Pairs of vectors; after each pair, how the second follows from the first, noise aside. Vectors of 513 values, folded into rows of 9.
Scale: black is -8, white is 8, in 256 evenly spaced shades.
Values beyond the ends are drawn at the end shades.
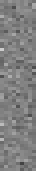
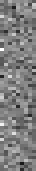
scaled up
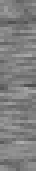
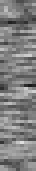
scaled up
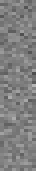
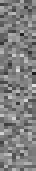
scaled up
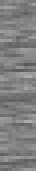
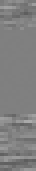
partly zeroed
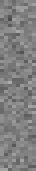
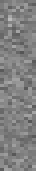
sign-scrambled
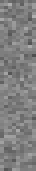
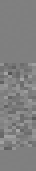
partly zeroed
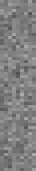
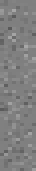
partly zeroed
